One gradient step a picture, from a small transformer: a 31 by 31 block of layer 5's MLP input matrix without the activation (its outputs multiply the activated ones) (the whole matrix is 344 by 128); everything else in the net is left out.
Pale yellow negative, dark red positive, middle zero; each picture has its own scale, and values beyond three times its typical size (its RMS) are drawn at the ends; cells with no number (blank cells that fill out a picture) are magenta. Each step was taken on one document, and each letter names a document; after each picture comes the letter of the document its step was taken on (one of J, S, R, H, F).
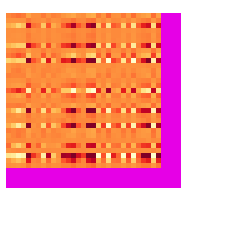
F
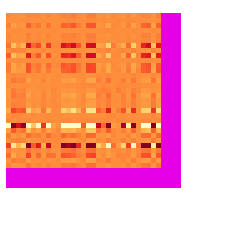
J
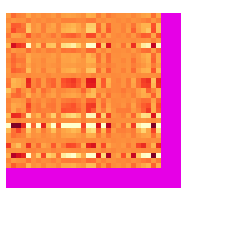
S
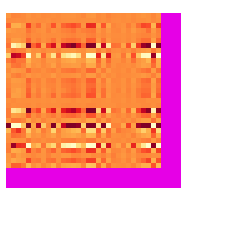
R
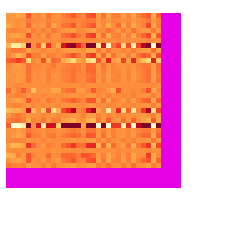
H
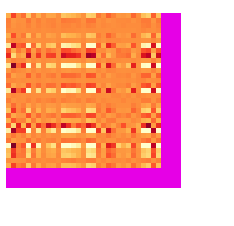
J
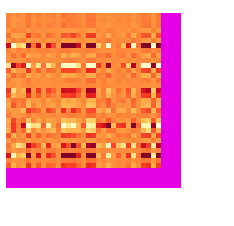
J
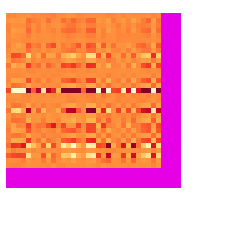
H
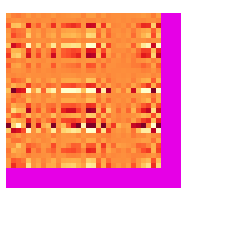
R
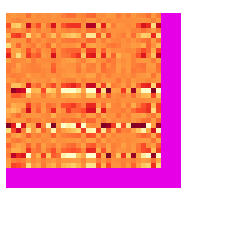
R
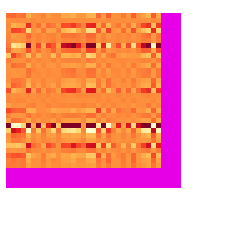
R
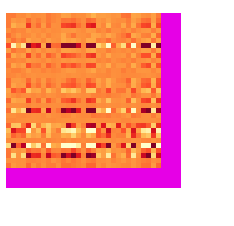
J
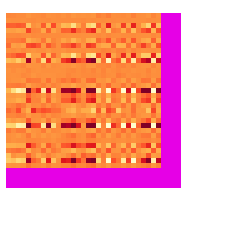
F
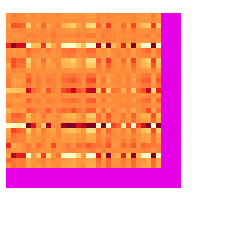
S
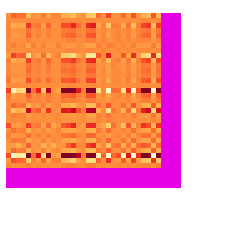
J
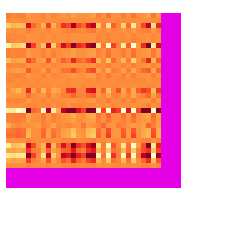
F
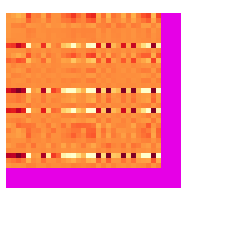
H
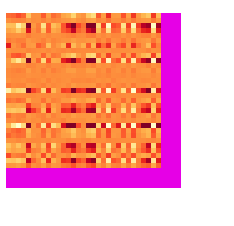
F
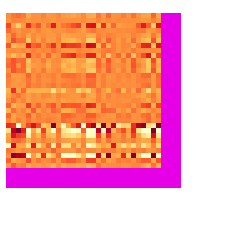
R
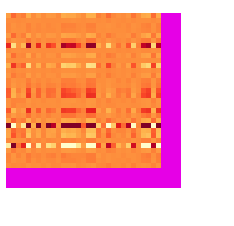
J
